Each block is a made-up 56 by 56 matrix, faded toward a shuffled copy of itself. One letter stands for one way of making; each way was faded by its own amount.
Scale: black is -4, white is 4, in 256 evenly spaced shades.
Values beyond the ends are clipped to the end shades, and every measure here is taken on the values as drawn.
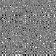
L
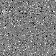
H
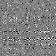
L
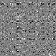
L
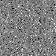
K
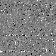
H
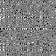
L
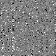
K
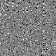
K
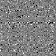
L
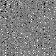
K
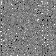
K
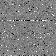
H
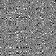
L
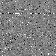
H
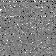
H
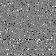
H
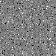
K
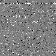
H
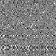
L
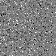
K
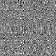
L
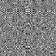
L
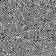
H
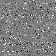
H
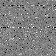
H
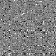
L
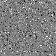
H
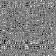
L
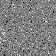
K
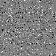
H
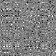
L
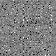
K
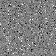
K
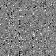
K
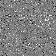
H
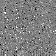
K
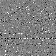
H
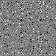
K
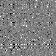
L
